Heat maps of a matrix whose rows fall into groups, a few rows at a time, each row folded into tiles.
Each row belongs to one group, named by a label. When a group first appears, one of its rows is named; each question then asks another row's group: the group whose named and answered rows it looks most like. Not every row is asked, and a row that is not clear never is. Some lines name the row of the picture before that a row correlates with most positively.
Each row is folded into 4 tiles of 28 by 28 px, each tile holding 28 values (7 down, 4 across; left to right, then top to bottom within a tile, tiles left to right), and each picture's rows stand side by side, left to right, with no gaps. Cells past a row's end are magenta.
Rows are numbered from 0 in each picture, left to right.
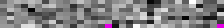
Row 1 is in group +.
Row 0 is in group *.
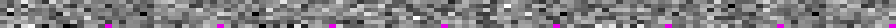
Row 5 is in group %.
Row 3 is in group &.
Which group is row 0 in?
*
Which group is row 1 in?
%
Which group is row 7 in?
%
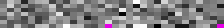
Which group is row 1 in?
*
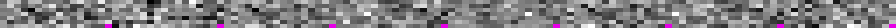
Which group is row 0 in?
*
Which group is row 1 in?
+
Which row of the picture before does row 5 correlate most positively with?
1
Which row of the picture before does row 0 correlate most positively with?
0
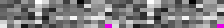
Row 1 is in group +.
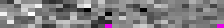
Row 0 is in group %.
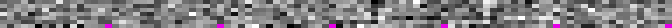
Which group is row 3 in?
+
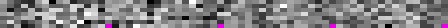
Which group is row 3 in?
&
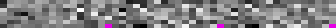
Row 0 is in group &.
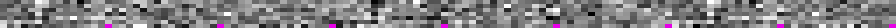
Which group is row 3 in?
+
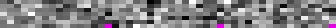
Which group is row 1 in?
+
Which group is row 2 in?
&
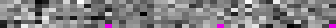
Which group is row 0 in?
+
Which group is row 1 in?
%
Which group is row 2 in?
*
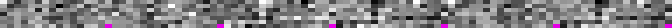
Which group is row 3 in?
+
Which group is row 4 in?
&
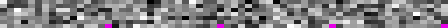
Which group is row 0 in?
&
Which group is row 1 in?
+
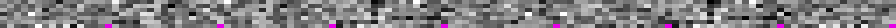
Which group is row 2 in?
&
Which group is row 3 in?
+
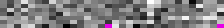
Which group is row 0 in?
*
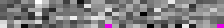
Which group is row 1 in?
%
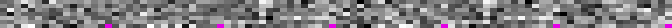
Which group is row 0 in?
*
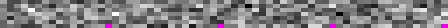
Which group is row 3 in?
%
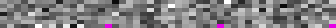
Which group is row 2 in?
&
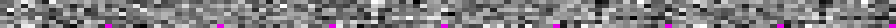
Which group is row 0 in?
*
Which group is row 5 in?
+
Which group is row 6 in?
*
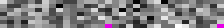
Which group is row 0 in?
&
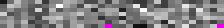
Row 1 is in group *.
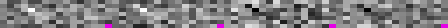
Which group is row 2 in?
*
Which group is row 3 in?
*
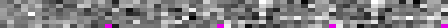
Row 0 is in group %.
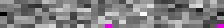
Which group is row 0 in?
%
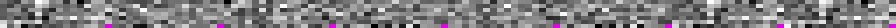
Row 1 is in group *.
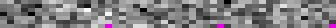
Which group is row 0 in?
%
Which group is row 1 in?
*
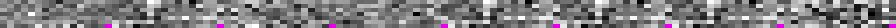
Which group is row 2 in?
*
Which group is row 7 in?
*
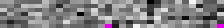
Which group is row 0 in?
&
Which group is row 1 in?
+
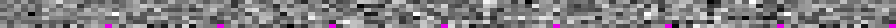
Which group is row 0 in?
%
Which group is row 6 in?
+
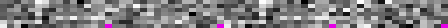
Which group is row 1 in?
&
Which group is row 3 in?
*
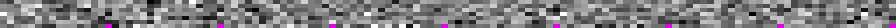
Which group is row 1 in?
+
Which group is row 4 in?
&
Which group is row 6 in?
&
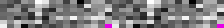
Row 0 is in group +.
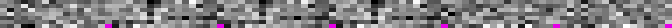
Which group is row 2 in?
+
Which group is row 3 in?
+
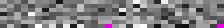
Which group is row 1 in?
*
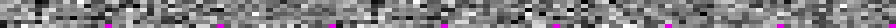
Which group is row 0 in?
+
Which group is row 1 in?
&
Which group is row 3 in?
+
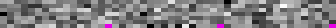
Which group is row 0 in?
%
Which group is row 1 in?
%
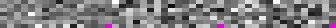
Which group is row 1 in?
&
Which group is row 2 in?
*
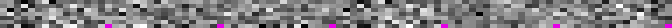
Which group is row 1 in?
*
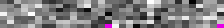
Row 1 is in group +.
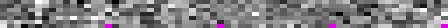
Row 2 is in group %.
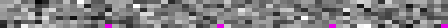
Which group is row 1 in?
&
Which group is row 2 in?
&
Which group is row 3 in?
*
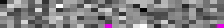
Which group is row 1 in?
*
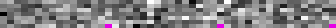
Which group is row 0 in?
%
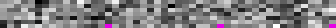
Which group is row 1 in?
&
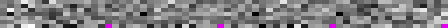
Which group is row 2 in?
%
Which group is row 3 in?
%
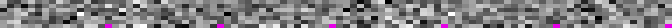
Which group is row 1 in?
*
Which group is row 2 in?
%
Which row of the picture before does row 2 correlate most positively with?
3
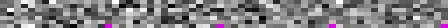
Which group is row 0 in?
*
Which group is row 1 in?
&
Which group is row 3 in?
&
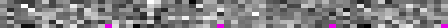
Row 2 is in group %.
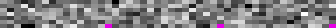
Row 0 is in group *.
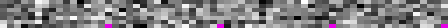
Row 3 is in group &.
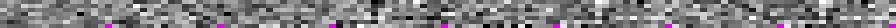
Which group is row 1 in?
&
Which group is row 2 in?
%
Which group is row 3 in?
+
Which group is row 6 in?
&
